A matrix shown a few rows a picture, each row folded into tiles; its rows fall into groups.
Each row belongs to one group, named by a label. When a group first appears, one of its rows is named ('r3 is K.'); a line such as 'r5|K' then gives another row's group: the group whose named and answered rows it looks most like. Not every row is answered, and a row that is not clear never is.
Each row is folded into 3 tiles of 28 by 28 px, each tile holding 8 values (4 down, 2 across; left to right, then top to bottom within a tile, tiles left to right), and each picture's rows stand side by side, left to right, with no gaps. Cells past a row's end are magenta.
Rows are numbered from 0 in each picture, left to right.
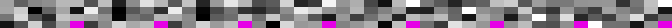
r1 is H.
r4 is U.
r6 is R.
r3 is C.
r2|H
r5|C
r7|U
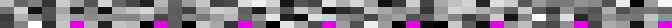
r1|C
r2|C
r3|C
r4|C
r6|R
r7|R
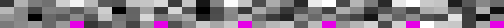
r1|R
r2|H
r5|U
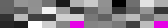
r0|C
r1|U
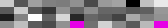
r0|R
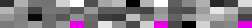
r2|C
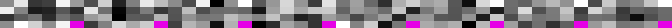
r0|H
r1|H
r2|R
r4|U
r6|R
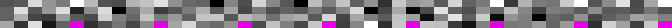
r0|R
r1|R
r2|U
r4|R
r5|R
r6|H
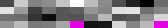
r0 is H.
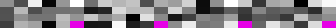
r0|R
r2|H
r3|H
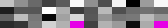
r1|R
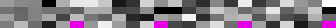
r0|U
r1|U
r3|R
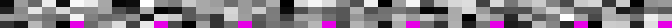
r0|C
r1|U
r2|C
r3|H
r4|R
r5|C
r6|C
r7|R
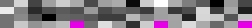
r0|H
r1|H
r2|U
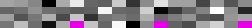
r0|U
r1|R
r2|C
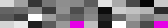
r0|U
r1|C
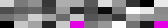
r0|U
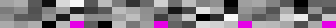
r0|U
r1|C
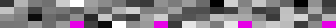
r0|H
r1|C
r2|H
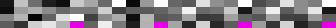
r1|R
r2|R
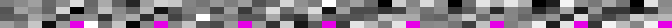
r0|U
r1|U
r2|U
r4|H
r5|U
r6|U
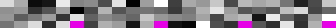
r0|U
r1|R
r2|C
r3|C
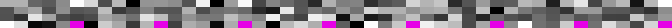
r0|U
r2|R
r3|C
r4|C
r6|H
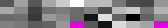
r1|C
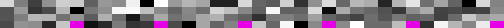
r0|U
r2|C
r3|R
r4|H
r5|H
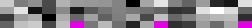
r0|R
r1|U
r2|C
